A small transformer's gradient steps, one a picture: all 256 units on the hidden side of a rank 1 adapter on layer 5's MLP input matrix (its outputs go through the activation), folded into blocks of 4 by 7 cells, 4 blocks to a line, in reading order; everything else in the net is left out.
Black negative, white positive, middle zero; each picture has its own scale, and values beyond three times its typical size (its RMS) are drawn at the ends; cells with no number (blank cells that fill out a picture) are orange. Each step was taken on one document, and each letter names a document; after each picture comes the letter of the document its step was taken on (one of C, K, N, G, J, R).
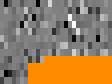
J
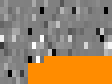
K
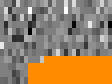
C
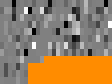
C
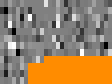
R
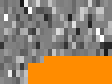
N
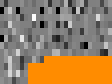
K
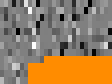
N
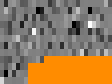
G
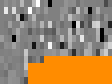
J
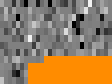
N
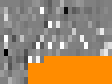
K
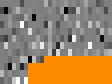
K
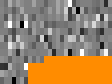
R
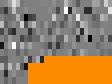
R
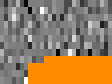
C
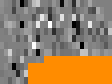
N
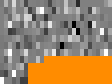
G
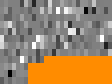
K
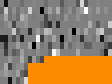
K
